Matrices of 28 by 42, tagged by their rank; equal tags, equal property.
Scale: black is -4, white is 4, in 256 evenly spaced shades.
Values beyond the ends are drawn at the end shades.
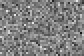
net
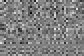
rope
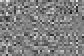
rope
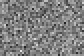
net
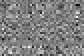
rope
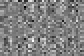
rope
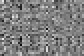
rope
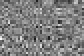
rope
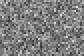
net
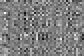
rope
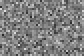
net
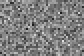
net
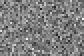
net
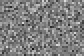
net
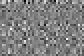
rope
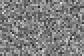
net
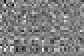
rope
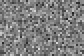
net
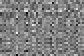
rope
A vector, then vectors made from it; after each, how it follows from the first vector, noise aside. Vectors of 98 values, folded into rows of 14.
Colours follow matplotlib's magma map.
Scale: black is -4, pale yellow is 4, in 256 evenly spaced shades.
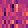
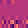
partly zeroed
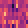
sign-scrambled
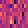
reversed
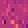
partly zeroed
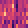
sign-scrambled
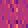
partly zeroed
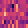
sign-scrambled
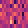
reversed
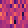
reversed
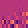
partly zeroed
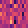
reversed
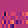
partly zeroed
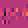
partly zeroed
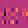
partly zeroed
